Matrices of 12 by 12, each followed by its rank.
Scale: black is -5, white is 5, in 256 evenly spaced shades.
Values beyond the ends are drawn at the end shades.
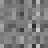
two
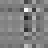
one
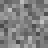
full rank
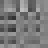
two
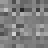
two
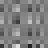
one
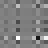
one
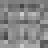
two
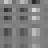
one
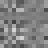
two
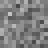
full rank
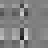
one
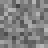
full rank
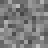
full rank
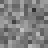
full rank
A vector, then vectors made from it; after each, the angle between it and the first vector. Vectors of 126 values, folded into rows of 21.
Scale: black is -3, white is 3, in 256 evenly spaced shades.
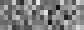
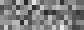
partly opposed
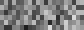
partly aligned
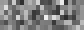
partly aligned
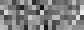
orthogonal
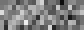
orthogonal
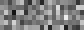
partly opposed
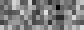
partly aligned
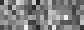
partly opposed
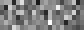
nearly opposite
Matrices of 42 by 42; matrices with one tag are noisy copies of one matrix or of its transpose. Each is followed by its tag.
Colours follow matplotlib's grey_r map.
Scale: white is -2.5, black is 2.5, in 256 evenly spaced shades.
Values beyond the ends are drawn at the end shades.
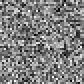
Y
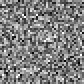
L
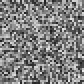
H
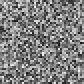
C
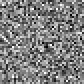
L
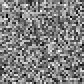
C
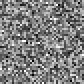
Y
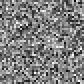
Y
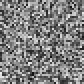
H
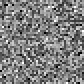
Y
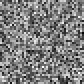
H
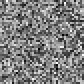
Y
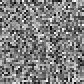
H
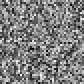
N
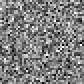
L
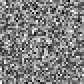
L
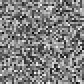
Y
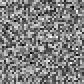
L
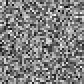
L
